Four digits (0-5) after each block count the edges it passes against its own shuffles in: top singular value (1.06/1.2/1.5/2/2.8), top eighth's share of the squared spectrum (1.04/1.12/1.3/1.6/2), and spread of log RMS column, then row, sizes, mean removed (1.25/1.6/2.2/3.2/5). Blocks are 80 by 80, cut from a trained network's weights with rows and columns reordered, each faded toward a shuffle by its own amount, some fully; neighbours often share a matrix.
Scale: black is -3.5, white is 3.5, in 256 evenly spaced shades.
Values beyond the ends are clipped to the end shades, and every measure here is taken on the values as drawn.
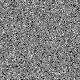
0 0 0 0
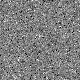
0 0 0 0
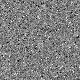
0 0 0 0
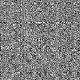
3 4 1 2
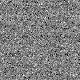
2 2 0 1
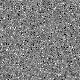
2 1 0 1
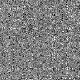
3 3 2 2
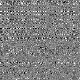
4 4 2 3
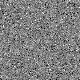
0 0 0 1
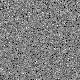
0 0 0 0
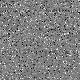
2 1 0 1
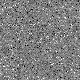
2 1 0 0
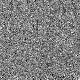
2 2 0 0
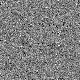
0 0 0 0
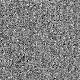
2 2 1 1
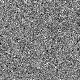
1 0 0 0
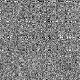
3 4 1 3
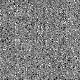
2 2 0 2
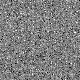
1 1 0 0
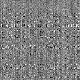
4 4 2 3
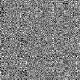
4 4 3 2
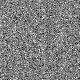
1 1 0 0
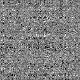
3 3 2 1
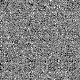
2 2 1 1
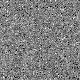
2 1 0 1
